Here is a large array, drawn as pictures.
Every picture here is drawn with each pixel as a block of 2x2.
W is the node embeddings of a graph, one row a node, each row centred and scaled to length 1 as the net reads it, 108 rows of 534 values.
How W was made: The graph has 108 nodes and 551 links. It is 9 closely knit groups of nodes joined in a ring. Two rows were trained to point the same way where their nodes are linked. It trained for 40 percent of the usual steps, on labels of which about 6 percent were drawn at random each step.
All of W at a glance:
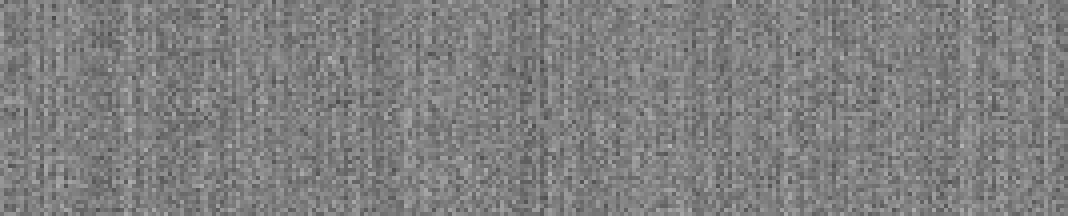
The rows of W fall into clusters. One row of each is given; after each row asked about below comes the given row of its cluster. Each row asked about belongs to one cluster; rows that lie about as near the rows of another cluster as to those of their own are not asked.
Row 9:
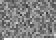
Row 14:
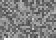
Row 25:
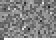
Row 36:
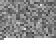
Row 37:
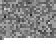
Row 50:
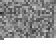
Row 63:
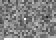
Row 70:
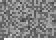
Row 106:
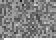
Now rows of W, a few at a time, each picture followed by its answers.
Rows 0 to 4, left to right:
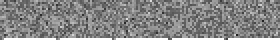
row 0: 37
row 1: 14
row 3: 50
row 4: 70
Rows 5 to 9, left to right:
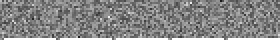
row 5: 106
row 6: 36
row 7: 37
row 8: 106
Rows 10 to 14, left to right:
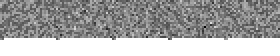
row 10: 25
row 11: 37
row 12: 9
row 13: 70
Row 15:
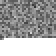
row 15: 9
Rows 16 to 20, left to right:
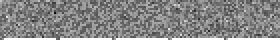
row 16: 36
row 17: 25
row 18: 37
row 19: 36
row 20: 14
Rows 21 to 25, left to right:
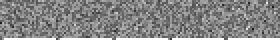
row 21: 37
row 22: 36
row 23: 25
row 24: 106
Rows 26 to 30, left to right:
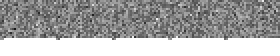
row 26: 63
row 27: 106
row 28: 36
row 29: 106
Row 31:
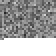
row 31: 106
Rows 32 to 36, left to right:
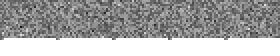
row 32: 9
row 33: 36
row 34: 36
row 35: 9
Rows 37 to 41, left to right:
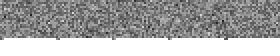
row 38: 50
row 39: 37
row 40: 63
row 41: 70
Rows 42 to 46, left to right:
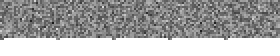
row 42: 50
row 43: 63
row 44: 106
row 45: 9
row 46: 37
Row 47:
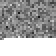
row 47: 36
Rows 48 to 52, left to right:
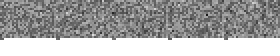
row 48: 50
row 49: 25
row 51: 50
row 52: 25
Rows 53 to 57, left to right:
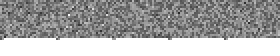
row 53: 37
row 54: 63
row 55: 14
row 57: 9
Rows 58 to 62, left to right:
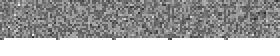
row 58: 70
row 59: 14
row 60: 9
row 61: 106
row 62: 106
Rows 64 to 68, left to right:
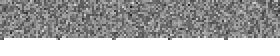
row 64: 25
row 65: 106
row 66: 36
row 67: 63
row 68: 25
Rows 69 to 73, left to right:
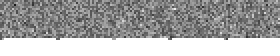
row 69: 9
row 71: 63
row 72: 70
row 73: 106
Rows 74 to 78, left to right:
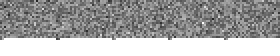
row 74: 37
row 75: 50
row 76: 63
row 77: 9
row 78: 36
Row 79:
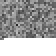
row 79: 36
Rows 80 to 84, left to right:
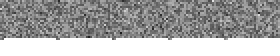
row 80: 70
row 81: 50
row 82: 9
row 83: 36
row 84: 14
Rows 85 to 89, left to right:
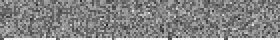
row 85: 50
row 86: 50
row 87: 9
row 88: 25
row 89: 25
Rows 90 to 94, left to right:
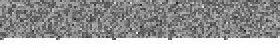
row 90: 36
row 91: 36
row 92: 50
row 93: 25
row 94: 37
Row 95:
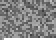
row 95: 14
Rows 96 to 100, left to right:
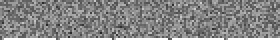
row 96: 37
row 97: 9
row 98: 9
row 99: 50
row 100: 63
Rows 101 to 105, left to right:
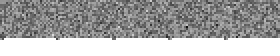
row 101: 106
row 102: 63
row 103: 9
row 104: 37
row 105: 37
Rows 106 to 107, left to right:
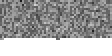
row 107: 50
